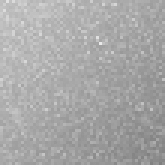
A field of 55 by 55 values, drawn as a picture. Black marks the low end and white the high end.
Grain: fine. Ninth with the lowest average: bottom right. Ninth with the highest average: top left. Slope: up to the top left. Mirror symmetry: none. Histogram: bell-shaped. Stripes: none. Odd rows or columns: none.
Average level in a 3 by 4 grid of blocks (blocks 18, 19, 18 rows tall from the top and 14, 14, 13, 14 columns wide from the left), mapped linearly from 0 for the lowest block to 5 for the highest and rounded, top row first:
5432 / 4321 / 3210
